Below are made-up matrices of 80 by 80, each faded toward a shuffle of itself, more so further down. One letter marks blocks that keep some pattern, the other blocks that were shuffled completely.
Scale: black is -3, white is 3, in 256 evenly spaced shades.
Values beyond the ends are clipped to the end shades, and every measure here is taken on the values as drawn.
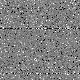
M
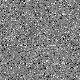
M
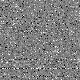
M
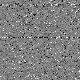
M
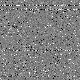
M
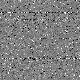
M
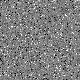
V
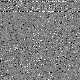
M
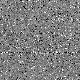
M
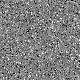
V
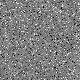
V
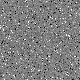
V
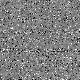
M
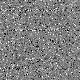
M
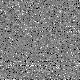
M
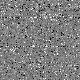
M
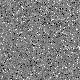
V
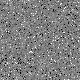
V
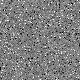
V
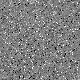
V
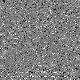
M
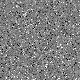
V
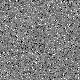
V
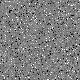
V
